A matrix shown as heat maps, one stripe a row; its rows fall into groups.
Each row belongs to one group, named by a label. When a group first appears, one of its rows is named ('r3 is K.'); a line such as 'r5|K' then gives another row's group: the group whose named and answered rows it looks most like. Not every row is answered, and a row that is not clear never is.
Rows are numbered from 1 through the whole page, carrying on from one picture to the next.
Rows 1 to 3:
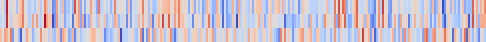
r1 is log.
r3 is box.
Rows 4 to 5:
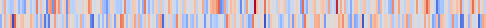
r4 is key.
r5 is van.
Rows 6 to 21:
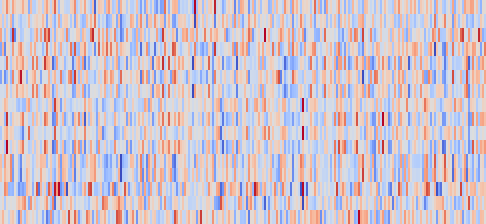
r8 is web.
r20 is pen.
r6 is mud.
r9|mud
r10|log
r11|mud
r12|log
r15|key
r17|box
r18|box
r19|key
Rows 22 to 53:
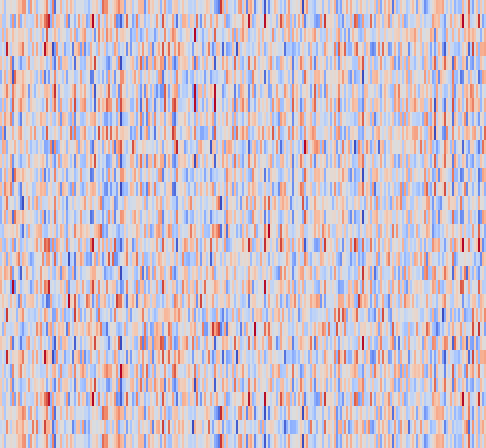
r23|web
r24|mud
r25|log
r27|van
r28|mud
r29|mud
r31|mud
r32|van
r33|box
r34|van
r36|key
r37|van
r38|key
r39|web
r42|web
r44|log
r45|key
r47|log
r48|mud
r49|box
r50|web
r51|pen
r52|log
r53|pen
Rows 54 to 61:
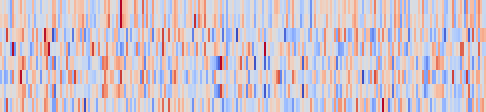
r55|mud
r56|log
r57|web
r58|pen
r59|mud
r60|pen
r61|log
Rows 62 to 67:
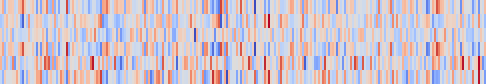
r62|pen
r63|key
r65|pen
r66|web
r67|key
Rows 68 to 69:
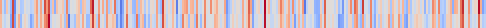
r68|web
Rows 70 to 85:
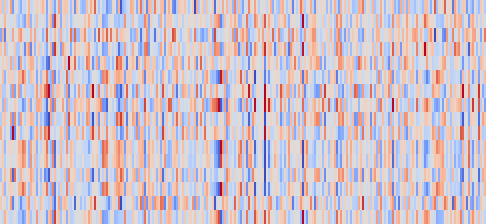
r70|box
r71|key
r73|key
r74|van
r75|pen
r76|web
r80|pen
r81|pen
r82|van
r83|pen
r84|box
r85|key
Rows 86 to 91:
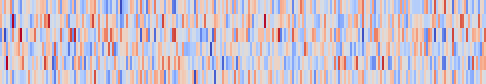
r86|box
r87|web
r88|mud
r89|van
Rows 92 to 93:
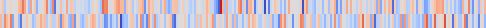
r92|pen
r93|box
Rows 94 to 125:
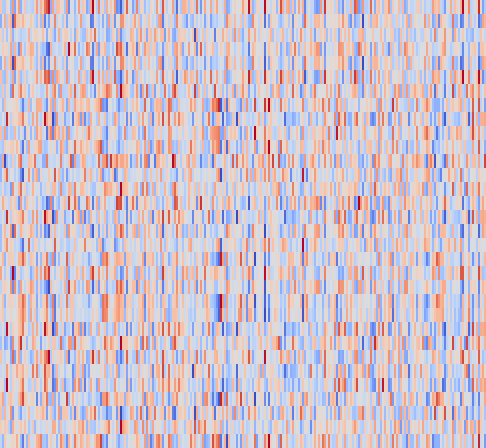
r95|van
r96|box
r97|van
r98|van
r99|web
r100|mud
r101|key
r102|log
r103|key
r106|key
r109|log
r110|van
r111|key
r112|pen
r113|web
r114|van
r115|pen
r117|log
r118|mud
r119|web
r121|log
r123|box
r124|mud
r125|key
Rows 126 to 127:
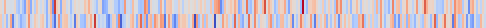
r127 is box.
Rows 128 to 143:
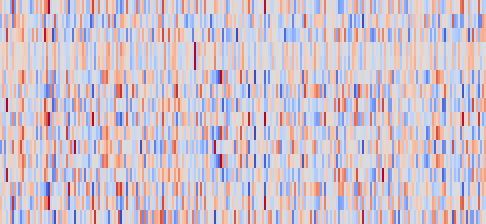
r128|web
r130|log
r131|mud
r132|mud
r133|pen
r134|van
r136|web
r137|pen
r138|mud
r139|pen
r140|log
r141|van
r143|box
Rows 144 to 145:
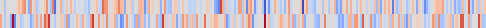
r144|pen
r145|web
